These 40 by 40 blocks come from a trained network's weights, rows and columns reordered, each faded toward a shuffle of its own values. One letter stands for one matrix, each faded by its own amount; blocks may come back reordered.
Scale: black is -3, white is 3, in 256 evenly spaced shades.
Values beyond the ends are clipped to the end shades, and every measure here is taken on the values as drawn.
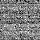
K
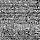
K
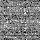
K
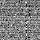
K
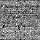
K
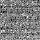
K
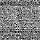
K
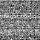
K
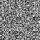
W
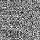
W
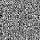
W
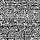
K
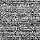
K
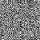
W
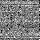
K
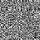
W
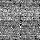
K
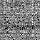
K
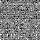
K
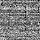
K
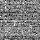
K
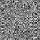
W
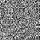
W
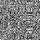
W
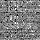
K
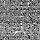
K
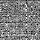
K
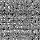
K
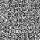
W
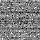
K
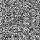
W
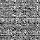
K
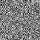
W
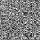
W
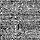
K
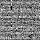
K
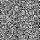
W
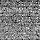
K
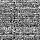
K
